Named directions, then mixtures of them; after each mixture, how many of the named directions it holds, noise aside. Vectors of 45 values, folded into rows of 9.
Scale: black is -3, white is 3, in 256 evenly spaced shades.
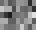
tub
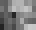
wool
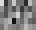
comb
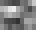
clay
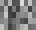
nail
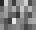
one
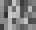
two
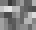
two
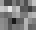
three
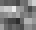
one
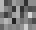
two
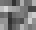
three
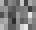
three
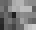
one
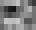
one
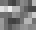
two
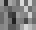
three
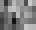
three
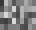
two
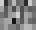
one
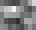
one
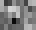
three
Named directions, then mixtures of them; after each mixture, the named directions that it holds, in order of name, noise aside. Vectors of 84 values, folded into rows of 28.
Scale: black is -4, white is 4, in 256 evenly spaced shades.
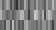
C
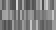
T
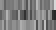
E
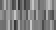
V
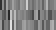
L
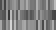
E, L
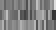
E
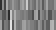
L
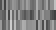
E, L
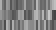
C, E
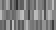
C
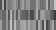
E, L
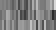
E, V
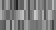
C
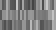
T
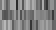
T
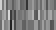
L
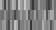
V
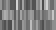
T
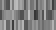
C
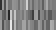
L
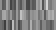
C, T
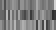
E, L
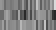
E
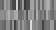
T, V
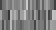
E, L
